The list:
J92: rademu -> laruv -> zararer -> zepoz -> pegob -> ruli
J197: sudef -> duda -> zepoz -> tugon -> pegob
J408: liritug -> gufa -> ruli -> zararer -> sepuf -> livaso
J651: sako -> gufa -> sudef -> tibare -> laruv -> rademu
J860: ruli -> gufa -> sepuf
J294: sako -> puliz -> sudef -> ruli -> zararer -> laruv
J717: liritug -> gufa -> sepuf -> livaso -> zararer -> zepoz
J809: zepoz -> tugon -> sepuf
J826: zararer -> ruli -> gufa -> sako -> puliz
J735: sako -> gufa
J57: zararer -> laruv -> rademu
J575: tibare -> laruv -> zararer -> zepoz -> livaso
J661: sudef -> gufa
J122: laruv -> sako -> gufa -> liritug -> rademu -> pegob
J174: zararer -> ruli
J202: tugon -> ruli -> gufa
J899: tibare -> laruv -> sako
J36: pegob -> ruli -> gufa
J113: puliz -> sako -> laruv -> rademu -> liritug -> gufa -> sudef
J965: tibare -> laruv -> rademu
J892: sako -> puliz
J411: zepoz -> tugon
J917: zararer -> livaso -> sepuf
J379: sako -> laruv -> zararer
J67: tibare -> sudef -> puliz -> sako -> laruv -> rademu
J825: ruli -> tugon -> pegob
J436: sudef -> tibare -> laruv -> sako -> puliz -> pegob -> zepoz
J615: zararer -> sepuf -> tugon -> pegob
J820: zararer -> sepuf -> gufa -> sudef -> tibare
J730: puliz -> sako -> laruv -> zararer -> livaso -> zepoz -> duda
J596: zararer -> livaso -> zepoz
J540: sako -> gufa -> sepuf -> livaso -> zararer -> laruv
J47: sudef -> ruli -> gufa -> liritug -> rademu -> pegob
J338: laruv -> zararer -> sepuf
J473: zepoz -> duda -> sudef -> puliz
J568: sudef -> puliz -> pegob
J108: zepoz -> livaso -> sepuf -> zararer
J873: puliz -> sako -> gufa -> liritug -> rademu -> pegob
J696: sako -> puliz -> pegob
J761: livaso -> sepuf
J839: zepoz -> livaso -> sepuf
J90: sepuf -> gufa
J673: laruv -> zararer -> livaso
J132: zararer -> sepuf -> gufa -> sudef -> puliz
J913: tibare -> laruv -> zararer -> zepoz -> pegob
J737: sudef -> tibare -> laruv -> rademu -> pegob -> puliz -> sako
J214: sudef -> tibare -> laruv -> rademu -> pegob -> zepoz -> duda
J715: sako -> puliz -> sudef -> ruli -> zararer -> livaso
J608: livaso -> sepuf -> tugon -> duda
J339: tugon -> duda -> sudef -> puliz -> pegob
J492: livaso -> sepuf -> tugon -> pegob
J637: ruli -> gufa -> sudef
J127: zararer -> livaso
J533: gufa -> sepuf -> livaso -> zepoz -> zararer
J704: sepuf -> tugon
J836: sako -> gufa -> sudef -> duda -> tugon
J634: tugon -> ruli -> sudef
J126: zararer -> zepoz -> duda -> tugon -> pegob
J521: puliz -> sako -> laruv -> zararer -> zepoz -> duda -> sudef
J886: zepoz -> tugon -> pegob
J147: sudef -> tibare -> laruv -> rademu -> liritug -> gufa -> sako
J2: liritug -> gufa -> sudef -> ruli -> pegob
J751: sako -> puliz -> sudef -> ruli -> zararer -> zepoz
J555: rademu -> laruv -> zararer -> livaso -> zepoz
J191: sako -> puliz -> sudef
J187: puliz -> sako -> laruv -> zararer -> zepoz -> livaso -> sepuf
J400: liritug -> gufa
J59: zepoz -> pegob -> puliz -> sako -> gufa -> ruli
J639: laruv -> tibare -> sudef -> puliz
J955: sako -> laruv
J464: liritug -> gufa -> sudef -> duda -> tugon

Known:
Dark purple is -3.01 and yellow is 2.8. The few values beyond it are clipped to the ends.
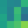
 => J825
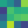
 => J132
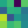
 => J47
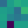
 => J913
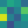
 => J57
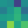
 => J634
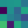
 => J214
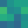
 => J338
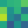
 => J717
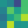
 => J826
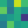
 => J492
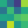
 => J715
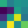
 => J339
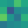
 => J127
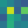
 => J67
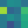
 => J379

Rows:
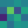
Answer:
J436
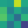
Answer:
J533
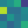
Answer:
J955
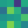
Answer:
J637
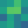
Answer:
J90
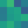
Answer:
J661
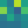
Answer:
J187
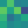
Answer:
J400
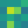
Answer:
J860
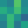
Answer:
J704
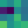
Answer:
J197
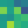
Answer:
J202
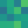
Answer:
J36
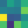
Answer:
J92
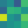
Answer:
J174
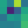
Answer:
J730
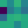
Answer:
J473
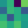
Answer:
J2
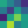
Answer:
J836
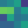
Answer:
J899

